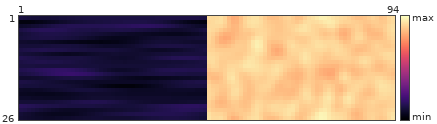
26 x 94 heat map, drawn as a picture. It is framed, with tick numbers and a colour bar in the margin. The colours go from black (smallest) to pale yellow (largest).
The table splits into one row of 2 panels. Panel 1,1: very low, streaked across, faint in contrast. Panel 1,2: very high, blotchy, faint in contrast.
